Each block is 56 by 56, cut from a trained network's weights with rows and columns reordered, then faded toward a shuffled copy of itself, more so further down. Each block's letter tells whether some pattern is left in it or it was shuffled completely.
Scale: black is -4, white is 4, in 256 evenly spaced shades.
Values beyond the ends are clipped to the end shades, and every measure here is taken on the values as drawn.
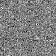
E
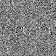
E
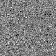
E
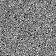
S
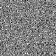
E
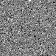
S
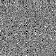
E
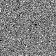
S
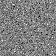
S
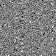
E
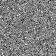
S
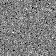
S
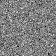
S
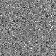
E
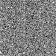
E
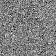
S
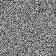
S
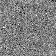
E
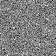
S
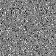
E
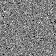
S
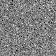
E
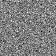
E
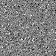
E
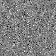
E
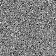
S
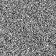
E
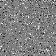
E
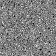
S
